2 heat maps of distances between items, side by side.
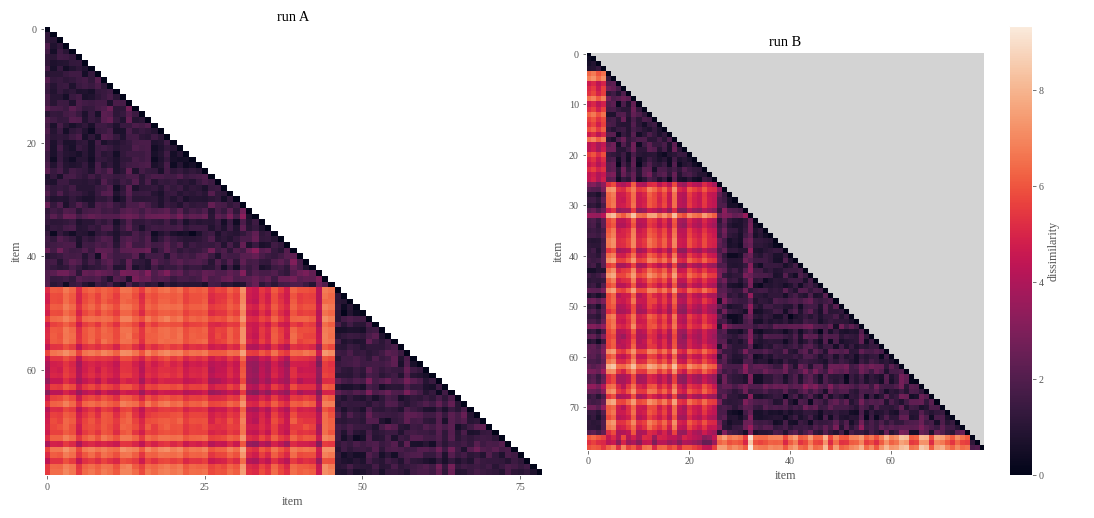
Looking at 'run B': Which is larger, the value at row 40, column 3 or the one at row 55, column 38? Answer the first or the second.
the first
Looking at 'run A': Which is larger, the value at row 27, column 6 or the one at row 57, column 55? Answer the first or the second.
the second
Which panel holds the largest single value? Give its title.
run B
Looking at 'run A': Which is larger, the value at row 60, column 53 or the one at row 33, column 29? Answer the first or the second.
the second
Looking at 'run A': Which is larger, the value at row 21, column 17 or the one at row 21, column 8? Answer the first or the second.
the second
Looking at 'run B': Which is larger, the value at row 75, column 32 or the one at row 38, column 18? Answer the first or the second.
the second
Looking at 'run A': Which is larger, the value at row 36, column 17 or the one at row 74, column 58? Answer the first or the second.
the second
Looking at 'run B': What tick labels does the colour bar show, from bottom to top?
0, 2, 4, 6, 8
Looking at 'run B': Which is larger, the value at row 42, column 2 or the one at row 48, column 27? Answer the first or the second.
the second
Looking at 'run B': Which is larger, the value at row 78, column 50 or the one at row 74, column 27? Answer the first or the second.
the first
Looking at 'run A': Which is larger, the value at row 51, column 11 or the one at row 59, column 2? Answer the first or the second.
the first
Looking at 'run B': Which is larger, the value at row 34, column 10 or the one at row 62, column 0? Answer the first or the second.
the first
